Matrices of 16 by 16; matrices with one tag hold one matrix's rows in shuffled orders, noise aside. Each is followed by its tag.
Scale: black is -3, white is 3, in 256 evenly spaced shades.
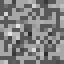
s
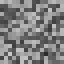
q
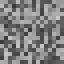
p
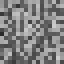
p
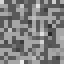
s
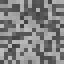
q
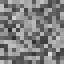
q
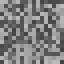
p
